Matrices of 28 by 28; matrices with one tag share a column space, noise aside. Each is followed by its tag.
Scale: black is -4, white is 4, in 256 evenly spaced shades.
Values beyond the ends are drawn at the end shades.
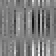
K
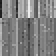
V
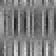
K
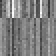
V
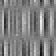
K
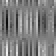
K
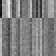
V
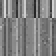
V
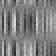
K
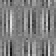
K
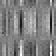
K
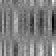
K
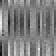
K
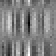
K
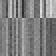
V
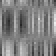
K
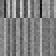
V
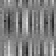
K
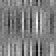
K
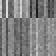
V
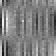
K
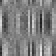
K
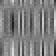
K
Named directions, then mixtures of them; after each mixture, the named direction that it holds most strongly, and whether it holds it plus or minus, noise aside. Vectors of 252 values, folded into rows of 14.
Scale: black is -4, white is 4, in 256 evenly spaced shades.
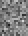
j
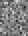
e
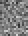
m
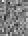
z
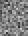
m, plus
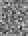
e, minus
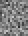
m, plus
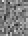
z, plus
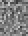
e, minus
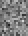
j, plus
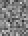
j, minus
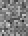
j, minus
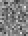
e, minus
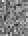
z, plus
